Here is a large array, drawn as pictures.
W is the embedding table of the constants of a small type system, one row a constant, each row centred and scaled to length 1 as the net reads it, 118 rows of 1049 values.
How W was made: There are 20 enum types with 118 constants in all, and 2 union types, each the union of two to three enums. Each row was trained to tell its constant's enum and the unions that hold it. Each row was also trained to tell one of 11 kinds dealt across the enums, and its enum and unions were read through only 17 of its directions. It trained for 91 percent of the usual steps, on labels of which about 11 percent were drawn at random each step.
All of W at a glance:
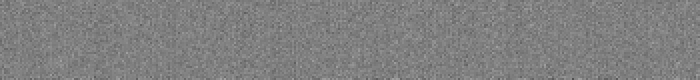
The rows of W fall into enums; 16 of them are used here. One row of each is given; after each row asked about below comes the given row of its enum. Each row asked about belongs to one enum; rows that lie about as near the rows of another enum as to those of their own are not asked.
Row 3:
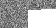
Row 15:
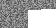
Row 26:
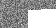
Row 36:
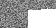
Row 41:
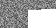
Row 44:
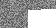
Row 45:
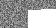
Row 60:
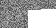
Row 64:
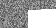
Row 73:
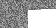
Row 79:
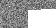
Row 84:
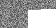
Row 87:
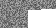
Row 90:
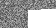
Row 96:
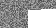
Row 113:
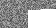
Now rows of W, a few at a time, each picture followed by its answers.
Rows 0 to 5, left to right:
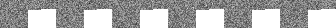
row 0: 15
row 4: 44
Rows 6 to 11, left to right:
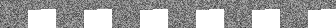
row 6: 73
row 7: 3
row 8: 60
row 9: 41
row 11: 36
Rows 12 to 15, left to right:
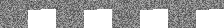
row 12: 79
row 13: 15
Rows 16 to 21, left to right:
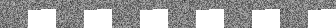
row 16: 26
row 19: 45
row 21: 36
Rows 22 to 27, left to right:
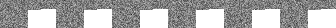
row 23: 44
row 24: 60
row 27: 73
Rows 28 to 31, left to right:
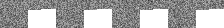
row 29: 73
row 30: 41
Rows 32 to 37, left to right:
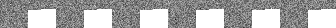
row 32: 64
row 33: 60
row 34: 113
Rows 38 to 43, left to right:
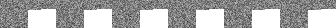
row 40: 79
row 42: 113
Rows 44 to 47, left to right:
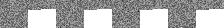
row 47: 36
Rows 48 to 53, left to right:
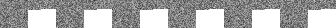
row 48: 26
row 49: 44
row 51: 79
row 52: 41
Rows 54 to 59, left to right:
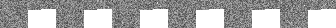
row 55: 87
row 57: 73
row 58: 15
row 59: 45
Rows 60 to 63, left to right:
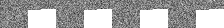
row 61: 79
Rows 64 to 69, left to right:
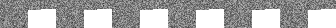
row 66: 36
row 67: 79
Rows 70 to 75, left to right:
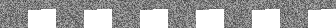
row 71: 44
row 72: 41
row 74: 15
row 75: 90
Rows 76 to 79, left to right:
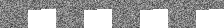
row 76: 44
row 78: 60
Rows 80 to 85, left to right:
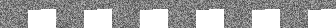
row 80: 113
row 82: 84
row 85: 96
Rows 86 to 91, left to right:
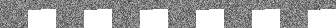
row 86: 36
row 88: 73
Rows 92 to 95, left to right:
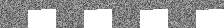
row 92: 87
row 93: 41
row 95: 113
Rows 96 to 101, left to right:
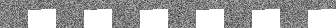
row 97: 87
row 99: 87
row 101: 45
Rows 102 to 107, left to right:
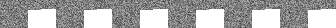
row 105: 113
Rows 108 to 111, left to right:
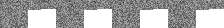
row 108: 84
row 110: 15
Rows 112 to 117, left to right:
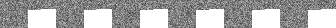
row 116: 60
